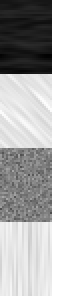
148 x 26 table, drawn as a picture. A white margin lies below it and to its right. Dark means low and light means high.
The table splits into 4 rows of 1 panel. Panel 1,1: very low, streaked across, faint in contrast. Panel 2,1: very high, slanting down to the right, faint in contrast. Panel 3,1: middling, fine-grained. Panel 4,1: very high, streaked downward, faint in contrast.
